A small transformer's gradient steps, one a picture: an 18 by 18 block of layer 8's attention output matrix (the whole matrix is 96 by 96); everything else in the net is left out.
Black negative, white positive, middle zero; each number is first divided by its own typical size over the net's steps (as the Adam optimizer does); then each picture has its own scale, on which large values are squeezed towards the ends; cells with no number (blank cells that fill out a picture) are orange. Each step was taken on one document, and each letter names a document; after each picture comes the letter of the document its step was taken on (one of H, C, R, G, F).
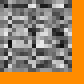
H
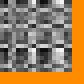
H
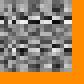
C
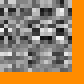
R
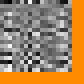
R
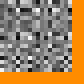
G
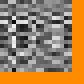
C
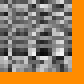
H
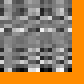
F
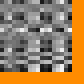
F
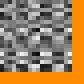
R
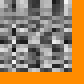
C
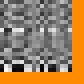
F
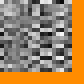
R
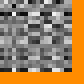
C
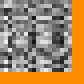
H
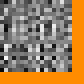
F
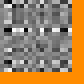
F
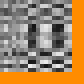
H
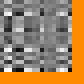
F
